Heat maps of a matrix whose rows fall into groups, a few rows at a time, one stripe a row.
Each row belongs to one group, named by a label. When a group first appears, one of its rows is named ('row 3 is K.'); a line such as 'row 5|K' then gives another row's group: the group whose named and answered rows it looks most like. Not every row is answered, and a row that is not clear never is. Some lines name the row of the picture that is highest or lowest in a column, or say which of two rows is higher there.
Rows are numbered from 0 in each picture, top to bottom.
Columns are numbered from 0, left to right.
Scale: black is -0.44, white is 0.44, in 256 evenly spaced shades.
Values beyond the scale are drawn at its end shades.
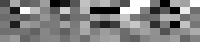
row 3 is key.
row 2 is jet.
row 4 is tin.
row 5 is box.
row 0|tin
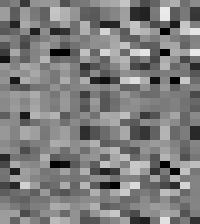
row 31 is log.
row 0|jet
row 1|log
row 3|key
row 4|tin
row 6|jet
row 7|tin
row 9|log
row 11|key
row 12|box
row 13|log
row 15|log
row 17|box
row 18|log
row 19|log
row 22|jet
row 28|box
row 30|box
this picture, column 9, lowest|11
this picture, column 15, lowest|11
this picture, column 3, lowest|4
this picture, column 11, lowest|26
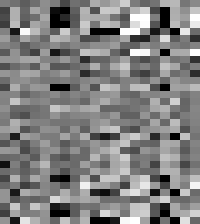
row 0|jet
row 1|tin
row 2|tin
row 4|key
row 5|log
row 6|box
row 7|tin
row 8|log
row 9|jet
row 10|log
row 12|tin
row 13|box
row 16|box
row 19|key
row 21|box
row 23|jet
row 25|tin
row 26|tin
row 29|tin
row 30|tin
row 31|key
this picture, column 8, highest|26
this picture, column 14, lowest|5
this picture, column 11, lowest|4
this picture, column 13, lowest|5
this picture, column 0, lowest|23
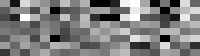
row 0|key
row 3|tin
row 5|tin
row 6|log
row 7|jet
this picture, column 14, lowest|6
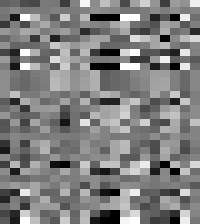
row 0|tin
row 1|box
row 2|key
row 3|jet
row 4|log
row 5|tin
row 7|key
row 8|log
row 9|key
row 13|box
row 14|key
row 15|jet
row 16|jet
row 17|tin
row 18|jet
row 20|jet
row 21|jet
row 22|box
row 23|tin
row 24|key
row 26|log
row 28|jet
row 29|jet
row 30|key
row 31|key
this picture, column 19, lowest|4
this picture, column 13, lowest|8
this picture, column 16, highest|8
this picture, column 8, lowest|4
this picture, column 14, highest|23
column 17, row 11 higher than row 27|Yes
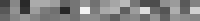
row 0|jet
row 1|tin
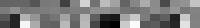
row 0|tin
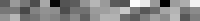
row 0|tin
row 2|box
